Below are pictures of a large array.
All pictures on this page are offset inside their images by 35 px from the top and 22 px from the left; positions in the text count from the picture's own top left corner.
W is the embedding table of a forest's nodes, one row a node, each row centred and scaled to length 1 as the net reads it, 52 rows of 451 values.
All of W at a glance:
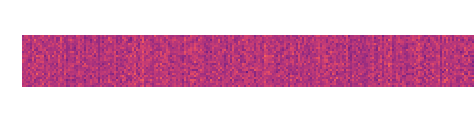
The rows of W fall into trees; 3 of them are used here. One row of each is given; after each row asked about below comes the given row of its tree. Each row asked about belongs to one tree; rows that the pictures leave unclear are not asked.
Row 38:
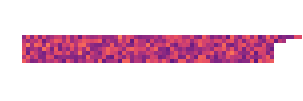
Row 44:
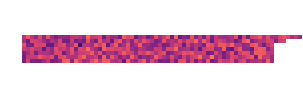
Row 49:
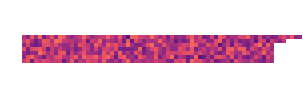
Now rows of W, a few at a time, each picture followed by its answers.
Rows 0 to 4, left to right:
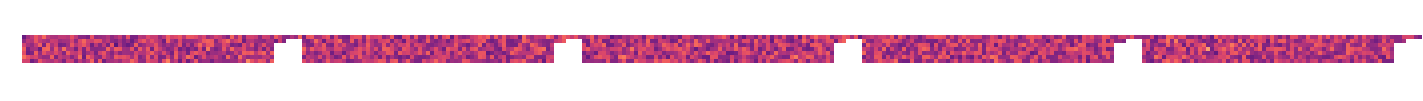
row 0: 38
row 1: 44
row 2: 44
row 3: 49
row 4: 49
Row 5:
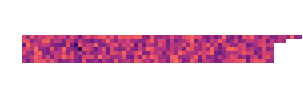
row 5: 49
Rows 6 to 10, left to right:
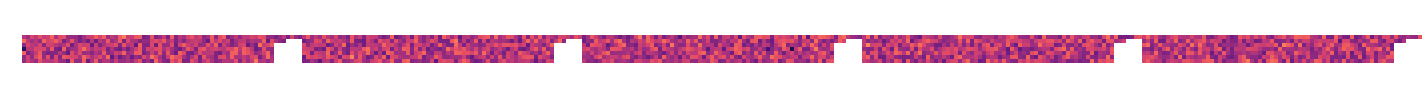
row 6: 49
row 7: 44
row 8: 44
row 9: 38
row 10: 38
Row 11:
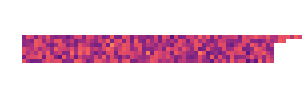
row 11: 44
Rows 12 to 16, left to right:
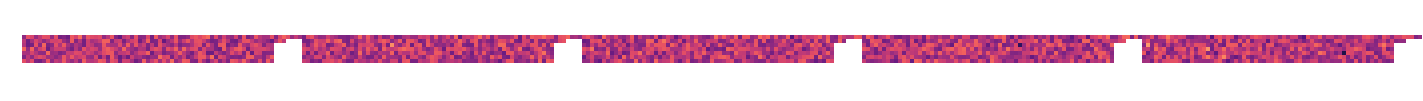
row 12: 44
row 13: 44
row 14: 44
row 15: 44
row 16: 49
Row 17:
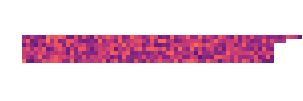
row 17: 49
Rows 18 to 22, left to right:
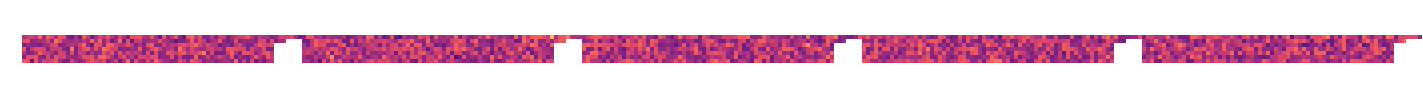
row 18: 49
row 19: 44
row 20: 38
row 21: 38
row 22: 44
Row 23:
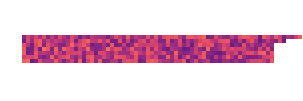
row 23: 38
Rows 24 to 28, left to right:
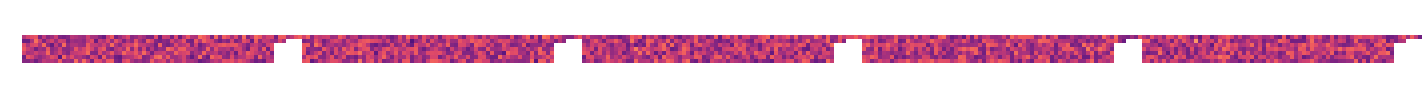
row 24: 44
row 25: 38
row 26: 44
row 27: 38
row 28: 49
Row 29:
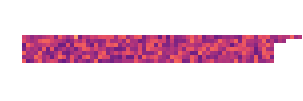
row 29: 49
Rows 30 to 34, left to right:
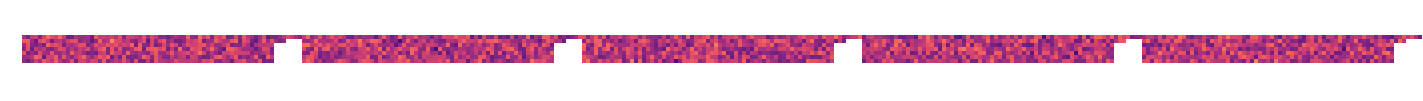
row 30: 49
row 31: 38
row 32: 38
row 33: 44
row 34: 49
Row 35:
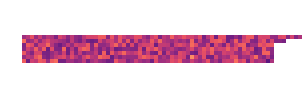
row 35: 49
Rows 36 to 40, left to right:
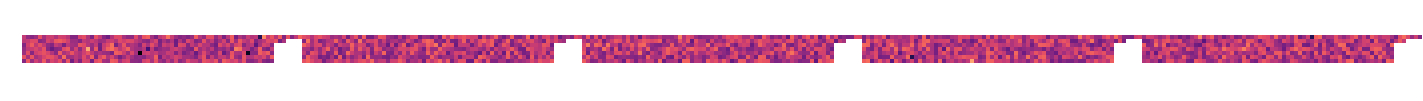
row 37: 38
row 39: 38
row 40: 44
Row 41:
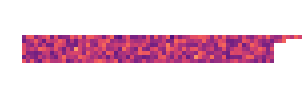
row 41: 44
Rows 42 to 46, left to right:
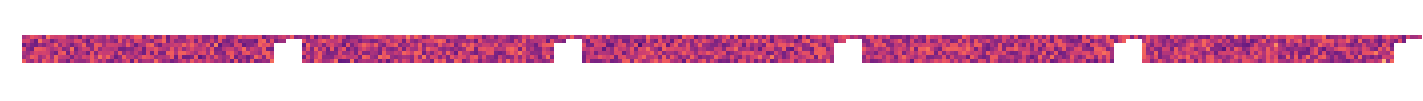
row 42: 49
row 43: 49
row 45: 44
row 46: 38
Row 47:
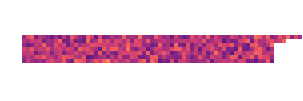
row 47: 44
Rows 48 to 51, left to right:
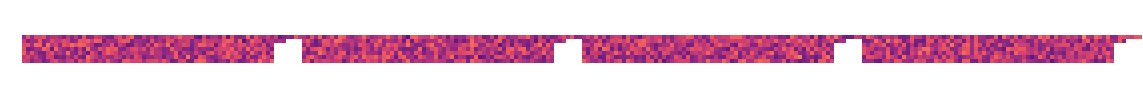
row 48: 38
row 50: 38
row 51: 44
